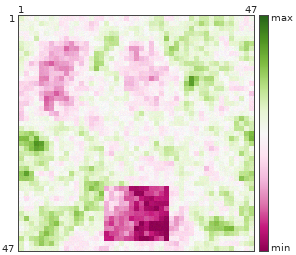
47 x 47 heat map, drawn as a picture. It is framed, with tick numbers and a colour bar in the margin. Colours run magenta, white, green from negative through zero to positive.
The bottom middle is the roughest part. Overall the values sit about 50% of the way up the scale. The ninth with the lowest average is the bottom middle. In the bottom middle lies a patch that is lower than the rest.
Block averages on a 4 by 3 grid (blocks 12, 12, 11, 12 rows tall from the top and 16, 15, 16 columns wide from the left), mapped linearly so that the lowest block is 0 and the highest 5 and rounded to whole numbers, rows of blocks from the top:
345 | 334 | 544 | 504
